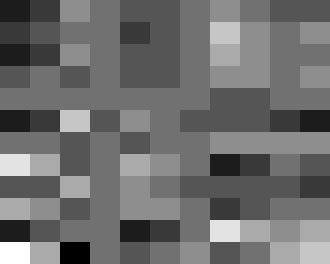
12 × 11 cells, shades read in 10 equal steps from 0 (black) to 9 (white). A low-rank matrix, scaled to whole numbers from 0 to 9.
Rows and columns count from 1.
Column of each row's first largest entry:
3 8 8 8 1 3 8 1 3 1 8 1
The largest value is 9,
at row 12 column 1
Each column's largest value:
9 6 7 4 6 5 5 8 6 6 7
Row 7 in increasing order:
3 3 4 4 4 4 4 5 5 5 5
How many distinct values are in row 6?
6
